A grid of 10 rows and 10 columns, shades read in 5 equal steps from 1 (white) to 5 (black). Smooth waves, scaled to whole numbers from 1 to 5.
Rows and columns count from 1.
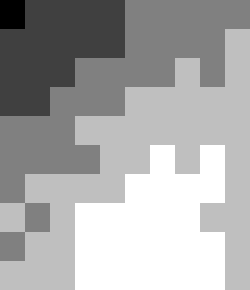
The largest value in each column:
5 4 4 4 4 3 3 3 3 3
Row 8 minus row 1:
-3 -1 -2 -3 -3 -2 -2 -2 -1 -1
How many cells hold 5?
1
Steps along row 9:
down same down same same same same same up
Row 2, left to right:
4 4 4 4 4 3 3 3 3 2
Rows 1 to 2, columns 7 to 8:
3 3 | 3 3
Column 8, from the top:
3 3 2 2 2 2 1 1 1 1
